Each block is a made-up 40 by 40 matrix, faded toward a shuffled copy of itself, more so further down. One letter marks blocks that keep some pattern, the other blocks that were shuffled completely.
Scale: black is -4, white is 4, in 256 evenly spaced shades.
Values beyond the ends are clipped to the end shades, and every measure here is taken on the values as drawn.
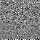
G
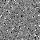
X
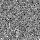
X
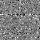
G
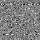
G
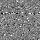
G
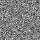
X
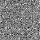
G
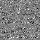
G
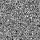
X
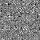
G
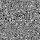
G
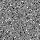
X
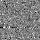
G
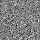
X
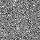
X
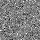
X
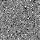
X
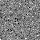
X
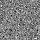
X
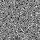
X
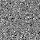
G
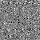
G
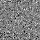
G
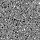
X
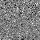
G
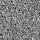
X
